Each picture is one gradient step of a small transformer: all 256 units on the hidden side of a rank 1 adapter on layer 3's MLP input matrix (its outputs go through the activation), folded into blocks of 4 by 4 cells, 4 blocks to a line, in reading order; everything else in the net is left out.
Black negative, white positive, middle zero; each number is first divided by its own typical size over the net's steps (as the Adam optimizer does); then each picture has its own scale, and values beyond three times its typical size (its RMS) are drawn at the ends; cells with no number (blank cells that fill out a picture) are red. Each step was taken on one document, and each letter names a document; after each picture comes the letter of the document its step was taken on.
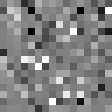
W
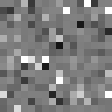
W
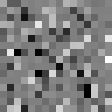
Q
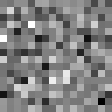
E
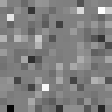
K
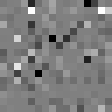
K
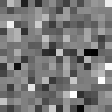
E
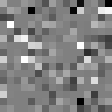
K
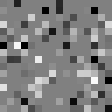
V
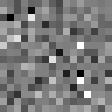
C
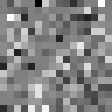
Q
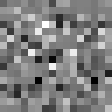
V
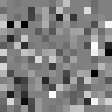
C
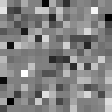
V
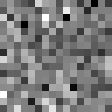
E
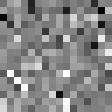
W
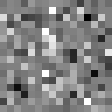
E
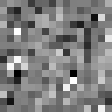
E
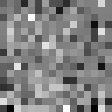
Q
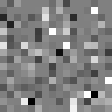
C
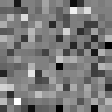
Q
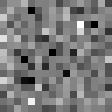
W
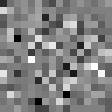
E
